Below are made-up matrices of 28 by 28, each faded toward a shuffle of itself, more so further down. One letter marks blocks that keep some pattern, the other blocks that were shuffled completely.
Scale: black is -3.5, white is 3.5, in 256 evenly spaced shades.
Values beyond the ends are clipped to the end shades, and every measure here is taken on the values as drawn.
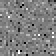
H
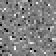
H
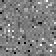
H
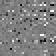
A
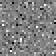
H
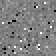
H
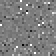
H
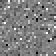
H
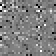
A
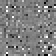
A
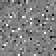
H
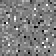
H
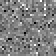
H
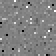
H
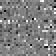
A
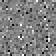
H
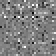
A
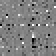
A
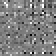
A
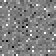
H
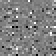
A
